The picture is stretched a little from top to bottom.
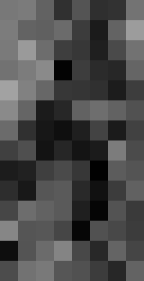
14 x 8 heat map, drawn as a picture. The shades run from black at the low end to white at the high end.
On average the colour sits 30% of the way up the scale. The top left is the smoothest part. The ninth with the highest average is the top left. There are no regular stripes. The halves do not mirror each other.
